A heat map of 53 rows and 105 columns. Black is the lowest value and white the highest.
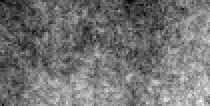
Odd rows or columns: none. Ninth with the highest average: bottom right. Grain: blotchy. Histogram: bell-shaped. Slope: up to the bottom right.
